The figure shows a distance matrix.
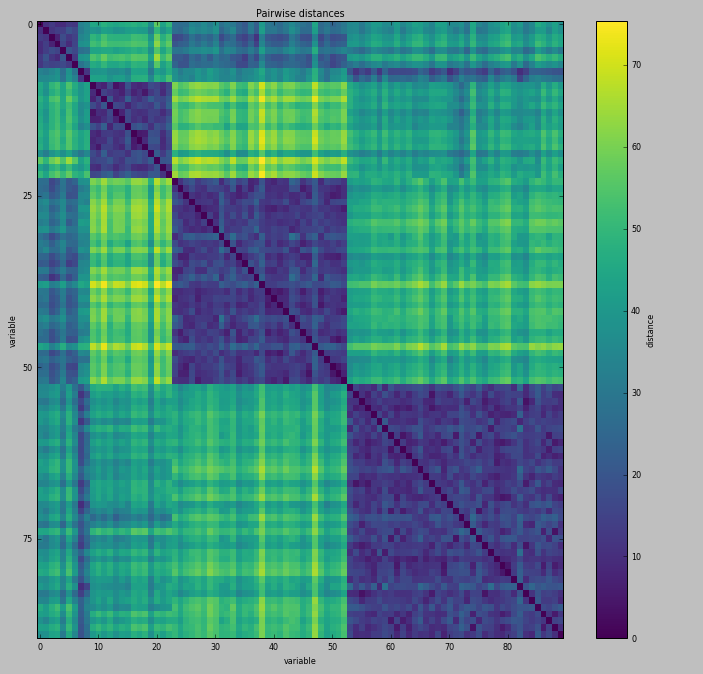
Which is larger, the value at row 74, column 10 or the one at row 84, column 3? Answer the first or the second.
the first
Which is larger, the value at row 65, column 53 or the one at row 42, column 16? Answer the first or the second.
the second
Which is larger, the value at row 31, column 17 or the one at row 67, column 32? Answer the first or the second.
the first
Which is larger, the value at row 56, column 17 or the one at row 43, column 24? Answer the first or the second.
the first
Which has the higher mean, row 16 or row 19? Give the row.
16
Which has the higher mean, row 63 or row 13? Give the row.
13
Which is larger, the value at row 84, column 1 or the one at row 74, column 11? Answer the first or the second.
the second
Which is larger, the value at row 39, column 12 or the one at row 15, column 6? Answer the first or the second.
the first
